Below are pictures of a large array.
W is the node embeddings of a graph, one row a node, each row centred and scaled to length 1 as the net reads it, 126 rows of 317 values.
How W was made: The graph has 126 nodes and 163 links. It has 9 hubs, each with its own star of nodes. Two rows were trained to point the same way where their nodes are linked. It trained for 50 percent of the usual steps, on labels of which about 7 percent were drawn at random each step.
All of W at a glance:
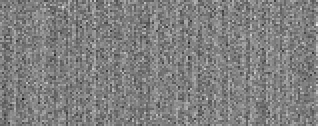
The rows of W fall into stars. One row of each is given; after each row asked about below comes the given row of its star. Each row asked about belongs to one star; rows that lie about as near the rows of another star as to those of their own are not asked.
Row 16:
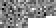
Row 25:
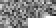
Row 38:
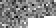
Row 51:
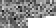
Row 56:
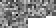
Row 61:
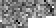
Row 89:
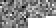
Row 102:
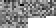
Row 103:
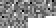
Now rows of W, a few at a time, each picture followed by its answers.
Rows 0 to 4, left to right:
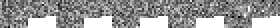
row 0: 56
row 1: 103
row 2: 38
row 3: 38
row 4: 102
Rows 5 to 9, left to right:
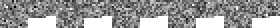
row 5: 16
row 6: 61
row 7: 61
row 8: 25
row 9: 61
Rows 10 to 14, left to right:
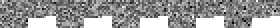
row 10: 16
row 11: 16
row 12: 103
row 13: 89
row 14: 103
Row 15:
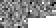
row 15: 25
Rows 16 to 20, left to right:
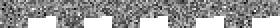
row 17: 51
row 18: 103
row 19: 38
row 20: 89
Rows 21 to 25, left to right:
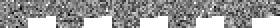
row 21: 25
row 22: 89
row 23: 89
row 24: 56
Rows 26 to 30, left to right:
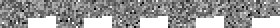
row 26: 61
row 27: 102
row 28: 103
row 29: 103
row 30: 16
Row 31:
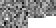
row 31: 38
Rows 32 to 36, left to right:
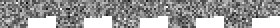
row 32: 16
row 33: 51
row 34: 38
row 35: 51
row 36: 56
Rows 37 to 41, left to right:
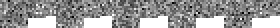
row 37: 56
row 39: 61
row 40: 89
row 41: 56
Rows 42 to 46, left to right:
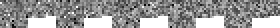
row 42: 61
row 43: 56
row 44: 16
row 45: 51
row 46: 16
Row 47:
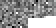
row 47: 61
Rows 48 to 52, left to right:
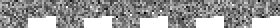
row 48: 102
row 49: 61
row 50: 25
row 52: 38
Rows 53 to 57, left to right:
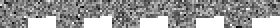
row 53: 89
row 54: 102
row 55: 56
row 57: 61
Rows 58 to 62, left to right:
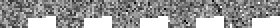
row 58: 61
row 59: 89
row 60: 38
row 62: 56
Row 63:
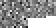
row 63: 61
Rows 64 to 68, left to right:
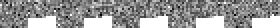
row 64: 89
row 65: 16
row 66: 51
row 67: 25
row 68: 51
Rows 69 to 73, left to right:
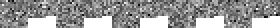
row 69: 56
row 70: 16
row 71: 89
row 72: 38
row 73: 102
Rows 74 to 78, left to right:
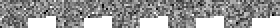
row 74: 51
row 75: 56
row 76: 38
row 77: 61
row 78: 89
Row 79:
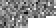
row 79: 38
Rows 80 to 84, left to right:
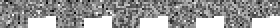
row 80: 103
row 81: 56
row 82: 61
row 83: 103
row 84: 51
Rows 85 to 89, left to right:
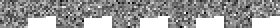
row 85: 102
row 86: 16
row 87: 89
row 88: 56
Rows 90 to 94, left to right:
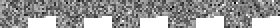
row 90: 16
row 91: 25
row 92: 38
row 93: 56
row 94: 89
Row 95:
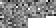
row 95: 51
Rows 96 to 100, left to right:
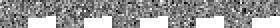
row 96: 89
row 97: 25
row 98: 89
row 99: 89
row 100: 38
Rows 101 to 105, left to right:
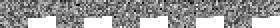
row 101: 25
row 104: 38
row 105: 103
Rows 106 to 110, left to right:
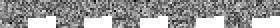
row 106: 51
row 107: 103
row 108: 51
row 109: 103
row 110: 51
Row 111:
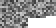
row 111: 16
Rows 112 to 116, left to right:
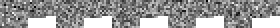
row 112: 16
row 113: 38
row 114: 56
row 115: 102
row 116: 89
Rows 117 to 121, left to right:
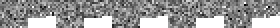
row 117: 102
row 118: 25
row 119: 61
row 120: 16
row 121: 102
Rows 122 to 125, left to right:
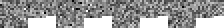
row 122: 51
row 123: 38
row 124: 103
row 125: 102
